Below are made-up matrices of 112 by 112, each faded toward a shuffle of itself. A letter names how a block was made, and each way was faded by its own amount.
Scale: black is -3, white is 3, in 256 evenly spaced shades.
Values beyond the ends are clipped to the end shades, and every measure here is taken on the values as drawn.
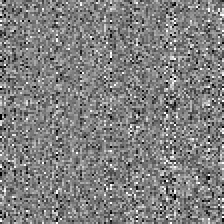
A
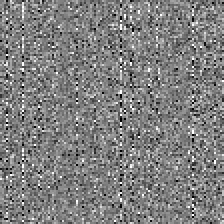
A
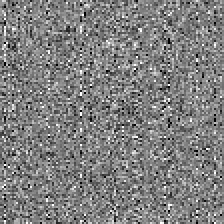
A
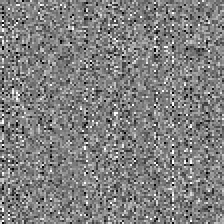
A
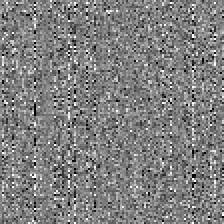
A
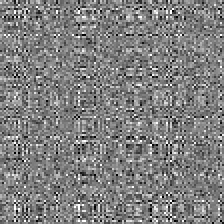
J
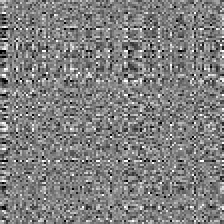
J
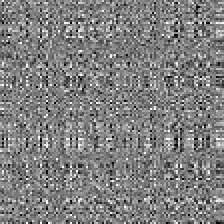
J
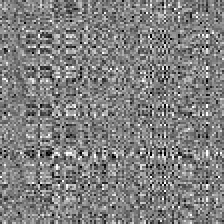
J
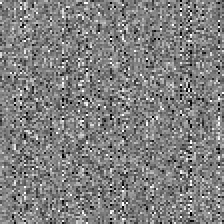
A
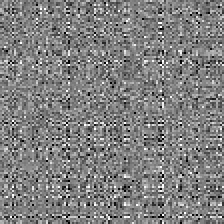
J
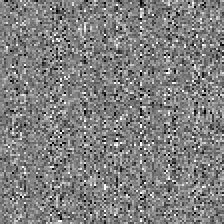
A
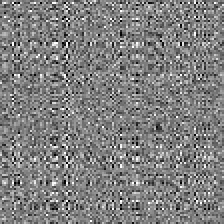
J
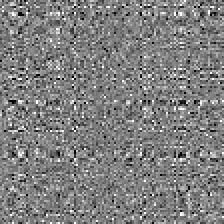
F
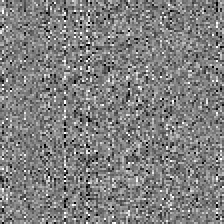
A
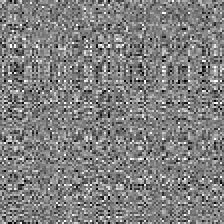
J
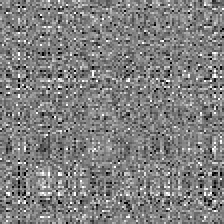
F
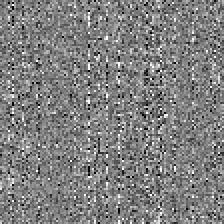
A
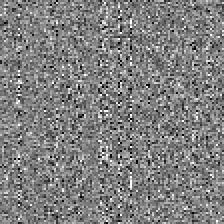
A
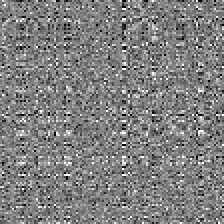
F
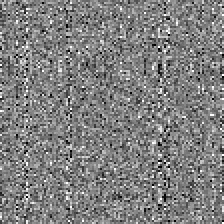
A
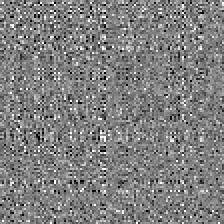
F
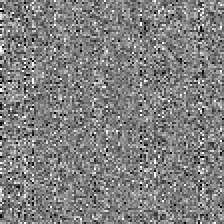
A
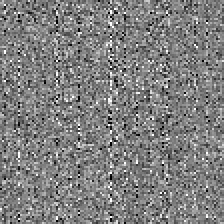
A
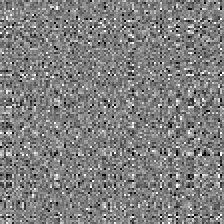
F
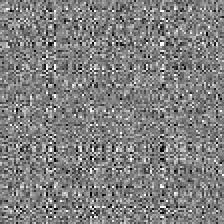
J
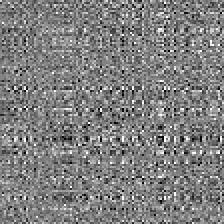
J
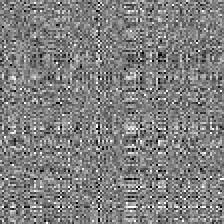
J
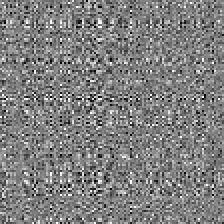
J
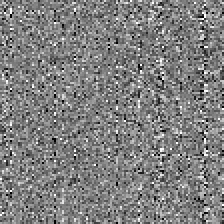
A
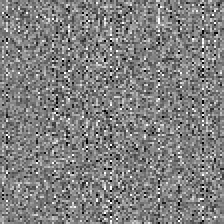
A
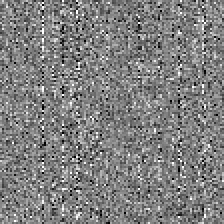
A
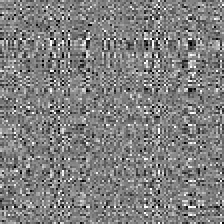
J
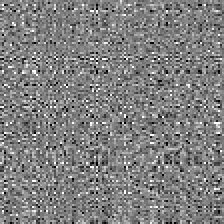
F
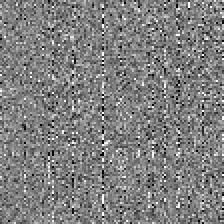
A
